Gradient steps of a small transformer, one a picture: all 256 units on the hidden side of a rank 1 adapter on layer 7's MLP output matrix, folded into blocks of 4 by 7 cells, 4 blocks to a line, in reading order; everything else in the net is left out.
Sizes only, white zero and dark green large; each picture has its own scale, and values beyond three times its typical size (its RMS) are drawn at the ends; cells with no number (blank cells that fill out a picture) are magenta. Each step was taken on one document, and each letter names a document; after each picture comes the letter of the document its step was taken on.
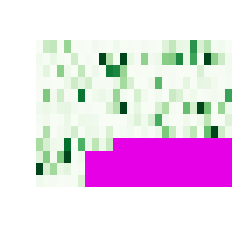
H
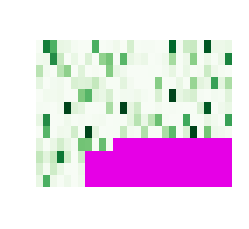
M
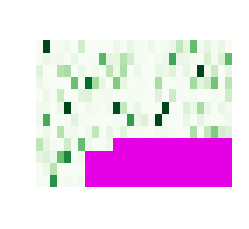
H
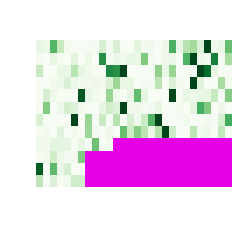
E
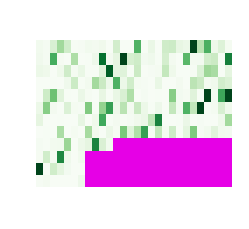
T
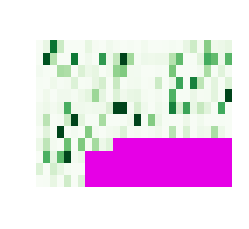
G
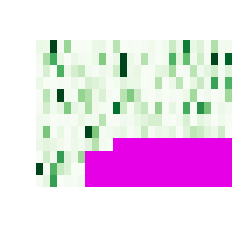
T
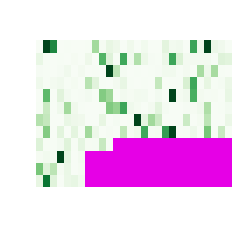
M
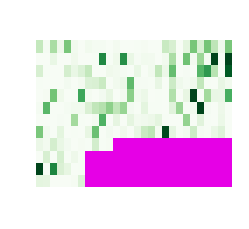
T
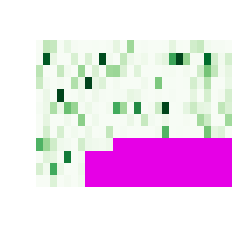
H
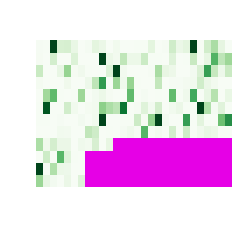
T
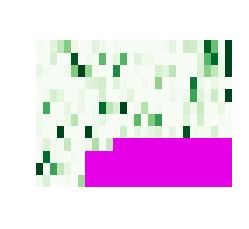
T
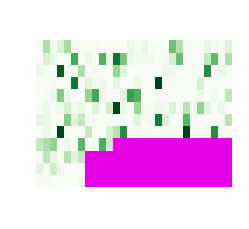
G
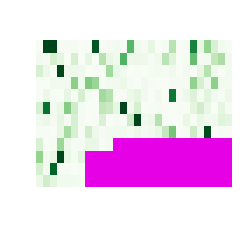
M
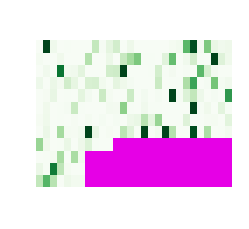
M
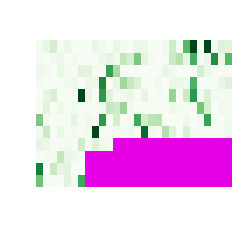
E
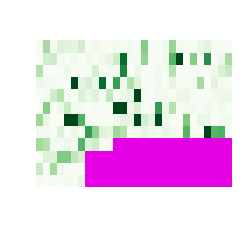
G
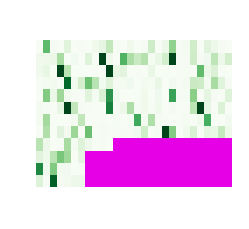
M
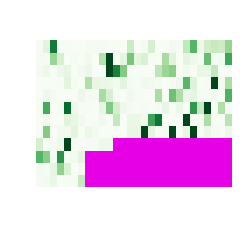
M
